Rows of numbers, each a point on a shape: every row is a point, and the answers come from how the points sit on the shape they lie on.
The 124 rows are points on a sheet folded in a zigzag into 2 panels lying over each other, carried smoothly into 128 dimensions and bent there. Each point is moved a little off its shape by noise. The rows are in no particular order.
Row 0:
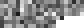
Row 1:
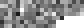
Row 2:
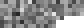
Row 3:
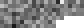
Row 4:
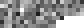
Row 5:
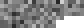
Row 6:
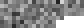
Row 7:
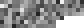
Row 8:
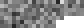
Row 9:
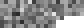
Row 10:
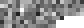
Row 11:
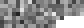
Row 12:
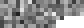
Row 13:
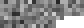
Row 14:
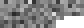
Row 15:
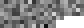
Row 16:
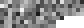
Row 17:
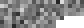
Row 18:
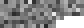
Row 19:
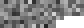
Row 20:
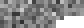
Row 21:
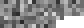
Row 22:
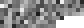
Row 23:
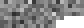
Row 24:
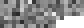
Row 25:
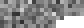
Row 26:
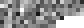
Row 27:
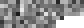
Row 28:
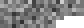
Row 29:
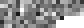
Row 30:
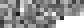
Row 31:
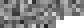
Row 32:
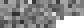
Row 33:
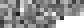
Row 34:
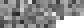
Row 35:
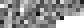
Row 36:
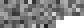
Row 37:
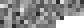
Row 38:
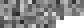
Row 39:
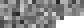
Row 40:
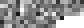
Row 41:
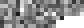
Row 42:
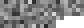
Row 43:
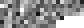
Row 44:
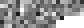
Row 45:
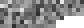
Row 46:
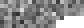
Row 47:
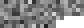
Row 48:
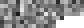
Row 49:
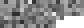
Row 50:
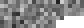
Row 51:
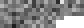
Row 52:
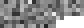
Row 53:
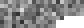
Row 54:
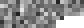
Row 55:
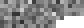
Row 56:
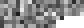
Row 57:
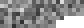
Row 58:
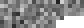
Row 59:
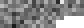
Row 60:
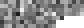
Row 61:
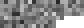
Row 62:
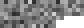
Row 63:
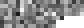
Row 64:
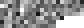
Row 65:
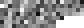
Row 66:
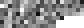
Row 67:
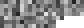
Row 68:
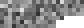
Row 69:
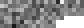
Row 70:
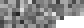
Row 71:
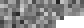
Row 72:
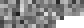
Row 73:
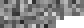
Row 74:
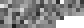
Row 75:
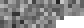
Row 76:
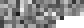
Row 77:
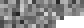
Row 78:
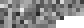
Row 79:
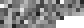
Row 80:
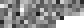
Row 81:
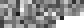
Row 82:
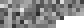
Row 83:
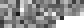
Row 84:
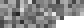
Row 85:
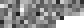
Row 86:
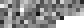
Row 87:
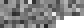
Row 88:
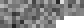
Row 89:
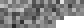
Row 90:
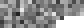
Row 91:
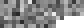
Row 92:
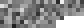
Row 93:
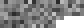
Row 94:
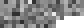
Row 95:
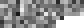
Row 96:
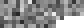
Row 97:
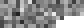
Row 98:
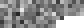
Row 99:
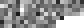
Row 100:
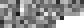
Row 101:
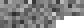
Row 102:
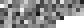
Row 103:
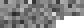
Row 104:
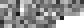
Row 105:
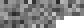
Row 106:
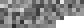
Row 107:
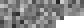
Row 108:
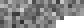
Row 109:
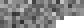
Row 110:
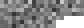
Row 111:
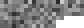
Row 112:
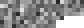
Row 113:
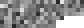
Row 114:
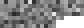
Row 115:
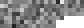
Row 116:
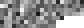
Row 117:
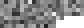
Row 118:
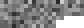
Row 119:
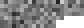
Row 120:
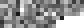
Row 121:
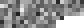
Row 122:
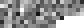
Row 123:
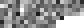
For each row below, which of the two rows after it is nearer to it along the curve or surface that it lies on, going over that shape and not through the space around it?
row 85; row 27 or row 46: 27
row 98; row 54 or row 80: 80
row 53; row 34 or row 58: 34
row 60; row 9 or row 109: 9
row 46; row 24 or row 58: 24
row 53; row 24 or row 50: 24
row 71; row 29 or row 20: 29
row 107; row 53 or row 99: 99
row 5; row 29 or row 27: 27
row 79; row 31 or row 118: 118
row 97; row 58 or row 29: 29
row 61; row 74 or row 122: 74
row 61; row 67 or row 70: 67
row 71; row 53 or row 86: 86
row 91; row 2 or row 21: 2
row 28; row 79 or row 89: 89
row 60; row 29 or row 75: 29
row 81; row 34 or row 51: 34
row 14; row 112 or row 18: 18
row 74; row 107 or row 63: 107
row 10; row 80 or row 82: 82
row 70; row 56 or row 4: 56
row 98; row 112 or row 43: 43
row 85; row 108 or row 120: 120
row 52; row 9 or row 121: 9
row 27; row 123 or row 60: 123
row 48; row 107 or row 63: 107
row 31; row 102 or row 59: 59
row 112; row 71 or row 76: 71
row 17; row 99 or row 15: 99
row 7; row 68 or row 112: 112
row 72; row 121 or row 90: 121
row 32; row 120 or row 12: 12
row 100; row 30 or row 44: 44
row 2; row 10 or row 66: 10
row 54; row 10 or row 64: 64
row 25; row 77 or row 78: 78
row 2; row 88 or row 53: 53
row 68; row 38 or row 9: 9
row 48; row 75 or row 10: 75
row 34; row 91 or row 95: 91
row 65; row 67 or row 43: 43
